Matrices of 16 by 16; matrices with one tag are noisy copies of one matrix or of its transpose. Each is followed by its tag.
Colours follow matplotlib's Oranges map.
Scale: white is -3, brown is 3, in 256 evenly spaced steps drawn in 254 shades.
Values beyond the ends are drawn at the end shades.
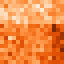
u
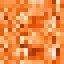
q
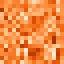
q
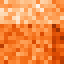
u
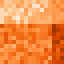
u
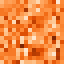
q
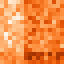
u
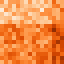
u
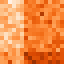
u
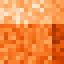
u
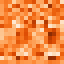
q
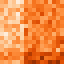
u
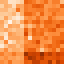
u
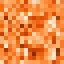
q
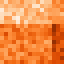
u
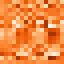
q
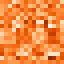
q
